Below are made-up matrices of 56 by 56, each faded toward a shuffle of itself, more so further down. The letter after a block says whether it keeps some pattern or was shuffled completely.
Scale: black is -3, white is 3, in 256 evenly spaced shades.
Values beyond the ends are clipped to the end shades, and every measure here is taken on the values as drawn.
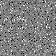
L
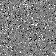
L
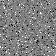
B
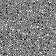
B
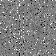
L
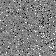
B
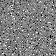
B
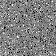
B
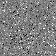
B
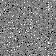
L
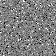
B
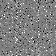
L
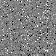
L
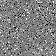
L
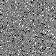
L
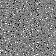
L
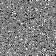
B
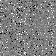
L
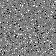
B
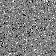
B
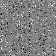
L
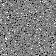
B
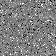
B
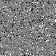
L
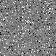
L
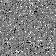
B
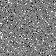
B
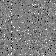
L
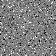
B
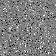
L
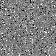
L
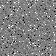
B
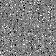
L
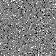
L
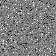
B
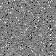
L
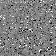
L
